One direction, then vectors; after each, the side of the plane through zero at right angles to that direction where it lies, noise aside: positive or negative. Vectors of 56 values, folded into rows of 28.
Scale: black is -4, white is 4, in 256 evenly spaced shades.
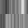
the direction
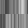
positive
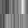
positive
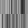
negative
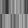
positive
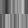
positive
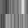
positive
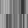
negative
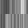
positive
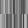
negative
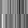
negative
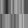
positive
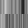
negative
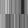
negative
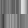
positive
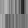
negative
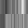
positive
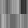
negative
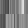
positive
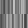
positive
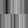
positive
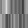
negative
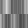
negative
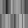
positive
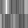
negative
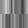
negative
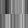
positive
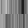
negative
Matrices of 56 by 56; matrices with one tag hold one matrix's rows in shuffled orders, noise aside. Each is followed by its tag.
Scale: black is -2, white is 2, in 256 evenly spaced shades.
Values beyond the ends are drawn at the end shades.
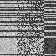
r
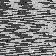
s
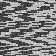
s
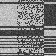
r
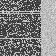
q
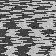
s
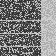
q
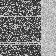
q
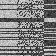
r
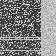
q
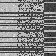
r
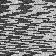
s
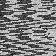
s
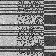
r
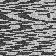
s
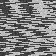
s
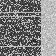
q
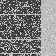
q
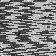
s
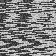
s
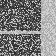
q
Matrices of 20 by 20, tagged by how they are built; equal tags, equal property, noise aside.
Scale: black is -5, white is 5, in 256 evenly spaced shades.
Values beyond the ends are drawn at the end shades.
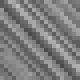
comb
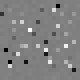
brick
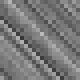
comb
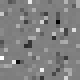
brick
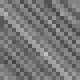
comb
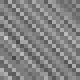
comb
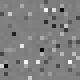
brick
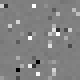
brick
